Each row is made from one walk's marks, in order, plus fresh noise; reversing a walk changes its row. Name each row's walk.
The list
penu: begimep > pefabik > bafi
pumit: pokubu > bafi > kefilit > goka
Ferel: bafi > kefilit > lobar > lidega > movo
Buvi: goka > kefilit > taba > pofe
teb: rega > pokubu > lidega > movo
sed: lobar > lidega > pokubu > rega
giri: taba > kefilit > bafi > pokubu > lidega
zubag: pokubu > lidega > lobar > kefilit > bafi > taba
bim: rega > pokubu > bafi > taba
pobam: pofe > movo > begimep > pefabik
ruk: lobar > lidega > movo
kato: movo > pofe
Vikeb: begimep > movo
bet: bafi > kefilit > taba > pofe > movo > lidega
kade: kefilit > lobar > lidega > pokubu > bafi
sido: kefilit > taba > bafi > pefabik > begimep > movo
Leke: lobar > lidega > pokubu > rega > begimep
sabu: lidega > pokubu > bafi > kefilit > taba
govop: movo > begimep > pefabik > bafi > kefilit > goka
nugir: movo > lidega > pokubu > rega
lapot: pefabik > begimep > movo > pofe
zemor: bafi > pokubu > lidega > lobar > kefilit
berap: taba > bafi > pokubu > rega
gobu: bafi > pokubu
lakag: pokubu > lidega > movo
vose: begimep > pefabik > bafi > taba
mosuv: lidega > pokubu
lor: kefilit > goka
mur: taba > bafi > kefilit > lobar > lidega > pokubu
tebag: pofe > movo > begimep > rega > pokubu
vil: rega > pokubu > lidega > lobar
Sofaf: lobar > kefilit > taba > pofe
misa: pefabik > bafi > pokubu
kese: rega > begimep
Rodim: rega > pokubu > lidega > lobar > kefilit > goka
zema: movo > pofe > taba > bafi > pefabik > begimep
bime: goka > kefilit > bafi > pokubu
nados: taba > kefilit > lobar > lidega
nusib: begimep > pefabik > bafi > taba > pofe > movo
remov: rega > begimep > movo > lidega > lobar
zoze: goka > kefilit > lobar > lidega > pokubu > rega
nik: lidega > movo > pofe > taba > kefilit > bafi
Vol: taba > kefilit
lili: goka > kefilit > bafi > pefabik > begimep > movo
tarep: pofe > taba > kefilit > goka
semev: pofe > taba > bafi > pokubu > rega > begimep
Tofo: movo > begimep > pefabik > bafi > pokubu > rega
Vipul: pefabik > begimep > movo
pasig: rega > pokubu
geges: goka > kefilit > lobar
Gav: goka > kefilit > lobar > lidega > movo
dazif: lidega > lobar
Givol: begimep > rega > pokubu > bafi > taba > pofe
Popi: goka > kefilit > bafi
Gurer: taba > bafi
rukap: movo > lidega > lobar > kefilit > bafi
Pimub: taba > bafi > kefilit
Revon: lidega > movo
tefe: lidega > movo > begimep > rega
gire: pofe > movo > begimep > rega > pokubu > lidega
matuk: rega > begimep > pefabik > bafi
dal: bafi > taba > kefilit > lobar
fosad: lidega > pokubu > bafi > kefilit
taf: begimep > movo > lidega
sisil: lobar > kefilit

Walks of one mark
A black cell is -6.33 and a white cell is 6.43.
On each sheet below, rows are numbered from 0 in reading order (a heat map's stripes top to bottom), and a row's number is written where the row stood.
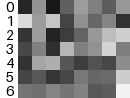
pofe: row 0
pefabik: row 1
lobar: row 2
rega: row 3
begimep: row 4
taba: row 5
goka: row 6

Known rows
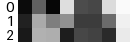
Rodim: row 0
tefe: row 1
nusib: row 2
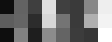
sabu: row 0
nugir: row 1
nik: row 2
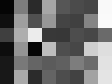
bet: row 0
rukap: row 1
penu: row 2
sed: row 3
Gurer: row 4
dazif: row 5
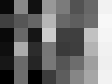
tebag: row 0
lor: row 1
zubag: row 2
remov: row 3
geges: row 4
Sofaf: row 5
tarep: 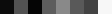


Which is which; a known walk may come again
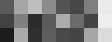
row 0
Tofo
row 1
kato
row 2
dazif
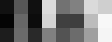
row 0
bim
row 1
zubag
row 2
geges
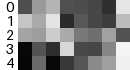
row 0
Vikeb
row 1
Vipul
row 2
misa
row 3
giri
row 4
Sofaf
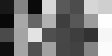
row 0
vil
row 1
Ferel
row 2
govop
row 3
rukap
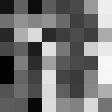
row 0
nados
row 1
Revon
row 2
vose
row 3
teb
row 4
bet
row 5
sabu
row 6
mosuv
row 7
pasig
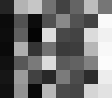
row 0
matuk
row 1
tarep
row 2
Rodim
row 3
remov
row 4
bime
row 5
zema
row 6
sed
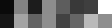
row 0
nik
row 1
kese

